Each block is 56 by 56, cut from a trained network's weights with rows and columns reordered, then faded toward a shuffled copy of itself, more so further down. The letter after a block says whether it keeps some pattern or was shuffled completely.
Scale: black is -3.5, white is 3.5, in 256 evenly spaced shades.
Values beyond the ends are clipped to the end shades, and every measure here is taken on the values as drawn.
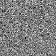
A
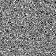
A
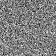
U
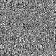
A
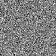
A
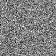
A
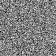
U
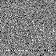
A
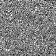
A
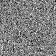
U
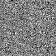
A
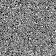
U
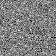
A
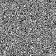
A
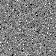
U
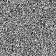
U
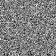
A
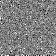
A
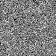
U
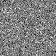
U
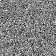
U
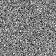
A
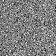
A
